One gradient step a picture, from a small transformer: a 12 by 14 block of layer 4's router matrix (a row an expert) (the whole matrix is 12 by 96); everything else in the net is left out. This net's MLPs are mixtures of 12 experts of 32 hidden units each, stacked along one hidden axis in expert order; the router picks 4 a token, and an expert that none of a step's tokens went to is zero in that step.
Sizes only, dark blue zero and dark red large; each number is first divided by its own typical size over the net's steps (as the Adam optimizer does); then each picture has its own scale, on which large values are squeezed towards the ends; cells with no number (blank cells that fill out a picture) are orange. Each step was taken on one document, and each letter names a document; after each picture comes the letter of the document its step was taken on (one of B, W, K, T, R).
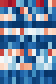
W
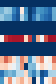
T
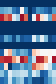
T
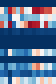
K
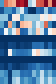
K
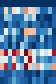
W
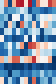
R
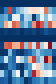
R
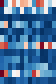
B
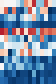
W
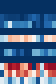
T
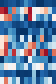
W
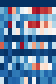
K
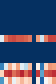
T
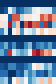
K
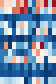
B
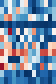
W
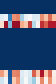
R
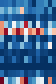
B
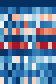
R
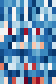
B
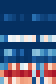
T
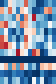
W
